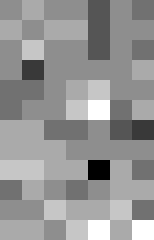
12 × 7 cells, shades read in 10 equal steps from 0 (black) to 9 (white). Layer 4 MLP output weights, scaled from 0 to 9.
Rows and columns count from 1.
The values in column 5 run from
0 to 9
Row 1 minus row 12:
-1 0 0 -2 -6 -1 -5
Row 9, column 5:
0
